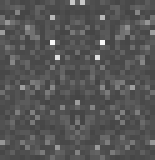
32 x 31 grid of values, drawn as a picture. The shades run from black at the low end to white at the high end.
Histogram: skewed, a long tail of high values. Grain: fine. Stripes: none. Slope: none. Mirror symmetry: left to right.
